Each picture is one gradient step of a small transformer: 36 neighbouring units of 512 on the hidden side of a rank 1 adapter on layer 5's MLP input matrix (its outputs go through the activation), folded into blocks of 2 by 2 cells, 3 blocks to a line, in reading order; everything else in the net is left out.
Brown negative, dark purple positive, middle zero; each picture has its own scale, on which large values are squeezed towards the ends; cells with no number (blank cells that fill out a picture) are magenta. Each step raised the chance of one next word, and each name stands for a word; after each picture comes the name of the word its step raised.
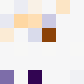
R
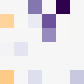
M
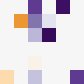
M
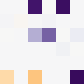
M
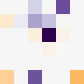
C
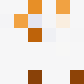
C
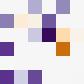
C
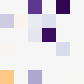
M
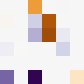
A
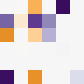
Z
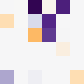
C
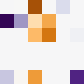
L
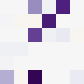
R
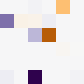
R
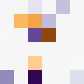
R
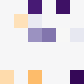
M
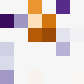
L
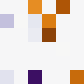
A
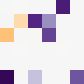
Z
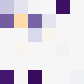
Z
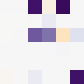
M
